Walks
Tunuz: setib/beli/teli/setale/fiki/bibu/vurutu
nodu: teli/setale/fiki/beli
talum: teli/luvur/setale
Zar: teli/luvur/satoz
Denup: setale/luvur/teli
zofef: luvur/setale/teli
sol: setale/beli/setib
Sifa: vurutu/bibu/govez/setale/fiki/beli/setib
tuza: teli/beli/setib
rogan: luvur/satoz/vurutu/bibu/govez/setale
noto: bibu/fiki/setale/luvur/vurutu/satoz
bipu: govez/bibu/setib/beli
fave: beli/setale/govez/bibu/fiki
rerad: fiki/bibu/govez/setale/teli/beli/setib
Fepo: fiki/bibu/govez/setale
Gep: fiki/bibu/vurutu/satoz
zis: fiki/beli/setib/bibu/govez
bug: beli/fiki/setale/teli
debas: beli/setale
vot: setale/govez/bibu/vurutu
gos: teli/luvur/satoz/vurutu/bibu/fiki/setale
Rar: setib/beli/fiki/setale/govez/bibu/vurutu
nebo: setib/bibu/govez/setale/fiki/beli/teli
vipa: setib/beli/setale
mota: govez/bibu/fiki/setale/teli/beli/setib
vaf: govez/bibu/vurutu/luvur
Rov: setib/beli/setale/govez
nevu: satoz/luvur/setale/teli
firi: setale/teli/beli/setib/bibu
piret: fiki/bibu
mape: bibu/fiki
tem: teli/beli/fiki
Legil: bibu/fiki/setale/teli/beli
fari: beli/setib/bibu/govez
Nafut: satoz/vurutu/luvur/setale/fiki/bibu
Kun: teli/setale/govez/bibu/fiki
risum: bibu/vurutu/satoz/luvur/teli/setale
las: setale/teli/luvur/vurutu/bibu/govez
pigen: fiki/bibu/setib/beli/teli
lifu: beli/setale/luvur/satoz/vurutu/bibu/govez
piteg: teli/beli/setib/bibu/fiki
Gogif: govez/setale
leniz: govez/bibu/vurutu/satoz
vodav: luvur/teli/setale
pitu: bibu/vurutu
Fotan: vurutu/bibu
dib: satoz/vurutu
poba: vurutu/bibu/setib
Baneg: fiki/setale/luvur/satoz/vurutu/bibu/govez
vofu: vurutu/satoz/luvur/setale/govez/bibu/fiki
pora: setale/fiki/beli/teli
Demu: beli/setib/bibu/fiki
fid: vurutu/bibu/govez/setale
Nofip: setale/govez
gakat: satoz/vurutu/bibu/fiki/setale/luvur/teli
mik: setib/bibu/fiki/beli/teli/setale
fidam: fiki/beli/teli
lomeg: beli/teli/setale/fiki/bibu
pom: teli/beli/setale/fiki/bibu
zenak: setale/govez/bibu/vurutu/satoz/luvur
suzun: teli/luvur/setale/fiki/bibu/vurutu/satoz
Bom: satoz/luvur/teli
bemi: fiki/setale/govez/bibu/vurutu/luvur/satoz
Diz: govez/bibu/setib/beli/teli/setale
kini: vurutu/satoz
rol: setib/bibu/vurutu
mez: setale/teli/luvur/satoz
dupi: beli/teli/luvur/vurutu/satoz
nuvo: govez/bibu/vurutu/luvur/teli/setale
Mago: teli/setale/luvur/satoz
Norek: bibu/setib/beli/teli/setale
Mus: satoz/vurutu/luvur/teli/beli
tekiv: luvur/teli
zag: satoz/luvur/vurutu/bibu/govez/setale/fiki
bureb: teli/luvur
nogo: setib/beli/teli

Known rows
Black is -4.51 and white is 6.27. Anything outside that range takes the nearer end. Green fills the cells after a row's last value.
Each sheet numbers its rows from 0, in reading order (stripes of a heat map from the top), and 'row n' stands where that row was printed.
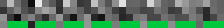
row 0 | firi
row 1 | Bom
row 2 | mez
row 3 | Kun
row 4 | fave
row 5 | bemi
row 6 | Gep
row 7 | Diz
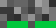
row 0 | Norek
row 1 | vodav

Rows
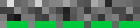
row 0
lomeg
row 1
zis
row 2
nuvo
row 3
zofef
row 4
nebo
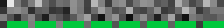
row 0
nevu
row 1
sol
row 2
mape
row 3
talum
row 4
nogo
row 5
vipa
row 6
bureb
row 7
rogan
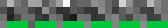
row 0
mota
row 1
Demu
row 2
debas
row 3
Legil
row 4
Baneg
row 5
rerad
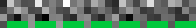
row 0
Zar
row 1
tem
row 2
fidam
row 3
las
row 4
Mago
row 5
lifu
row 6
fari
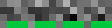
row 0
noto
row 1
vot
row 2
piteg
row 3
Tunuz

